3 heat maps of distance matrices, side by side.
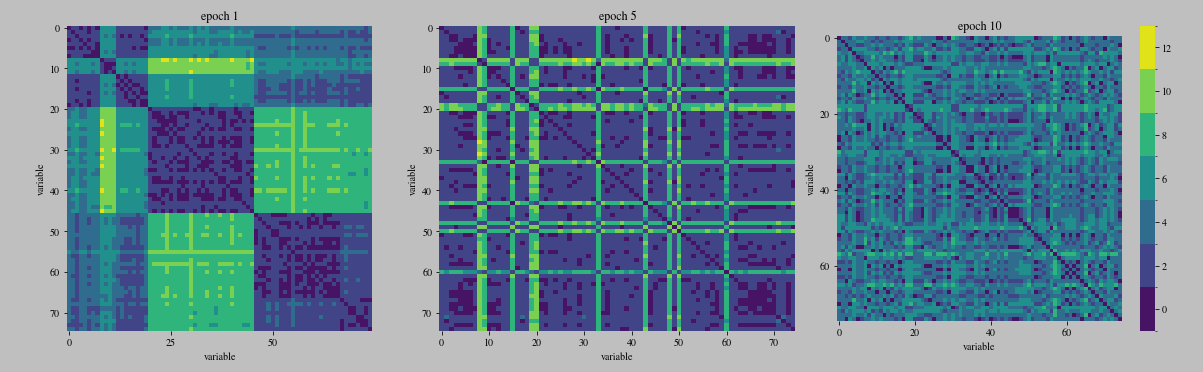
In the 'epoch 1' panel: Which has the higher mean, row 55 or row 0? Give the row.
55
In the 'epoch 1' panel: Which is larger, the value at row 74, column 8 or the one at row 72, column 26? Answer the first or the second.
the second
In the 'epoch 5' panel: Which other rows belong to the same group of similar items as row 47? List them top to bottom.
0, 1, 2, 3, 4, 5, 6, 7, 10, 11, 12, 13, 14, 16, 17, 18, 21, 22, 23, 24, 25, 26, 27, 28, 29, 30, 31, 32, 34, 35, 36, 37, 38, 39, 40, 41, 42, 44, 45, 46, 49, 51, 52, 53, 54, 55, 56, 57, 58, 59, 61, 62, 63, 64, 65, 66, 67, 68, 69, 70, 71, 72, 73, 74
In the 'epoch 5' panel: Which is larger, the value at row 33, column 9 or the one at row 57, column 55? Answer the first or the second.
the second
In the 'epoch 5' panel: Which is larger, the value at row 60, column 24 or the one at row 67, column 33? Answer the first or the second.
the second
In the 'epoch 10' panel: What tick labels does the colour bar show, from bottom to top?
0, 2, 4, 6, 8, 10, 12
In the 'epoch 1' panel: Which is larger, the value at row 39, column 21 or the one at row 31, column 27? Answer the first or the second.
the first
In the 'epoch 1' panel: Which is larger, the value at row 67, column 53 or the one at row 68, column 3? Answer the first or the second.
the second
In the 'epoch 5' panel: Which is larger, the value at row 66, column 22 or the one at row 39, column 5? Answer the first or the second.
the first
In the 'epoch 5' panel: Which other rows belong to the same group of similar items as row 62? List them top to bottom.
0, 1, 2, 3, 4, 5, 6, 7, 10, 11, 12, 13, 14, 16, 17, 18, 21, 22, 23, 24, 25, 26, 27, 28, 29, 30, 31, 32, 34, 35, 36, 37, 38, 39, 40, 41, 42, 44, 45, 46, 47, 49, 51, 52, 53, 54, 55, 56, 57, 58, 59, 61, 63, 64, 65, 66, 67, 68, 69, 70, 71, 72, 73, 74
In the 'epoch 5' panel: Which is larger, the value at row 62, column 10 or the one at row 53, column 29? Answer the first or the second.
the second
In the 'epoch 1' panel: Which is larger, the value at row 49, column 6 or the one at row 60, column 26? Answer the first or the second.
the second
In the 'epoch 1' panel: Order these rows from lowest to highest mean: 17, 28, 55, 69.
17, 69, 28, 55
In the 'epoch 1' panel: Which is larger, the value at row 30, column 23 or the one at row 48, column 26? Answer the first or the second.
the second
